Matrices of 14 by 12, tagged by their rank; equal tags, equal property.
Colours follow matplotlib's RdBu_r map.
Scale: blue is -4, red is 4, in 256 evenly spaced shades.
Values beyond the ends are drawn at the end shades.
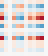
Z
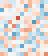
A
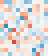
A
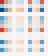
Z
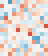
A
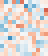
A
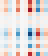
Z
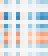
Z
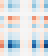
Z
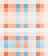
Z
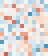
A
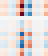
Z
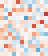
A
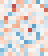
A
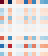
Z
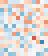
A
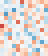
A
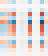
Z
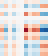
Z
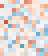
A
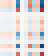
Z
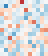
A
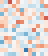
A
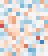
A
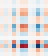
Z
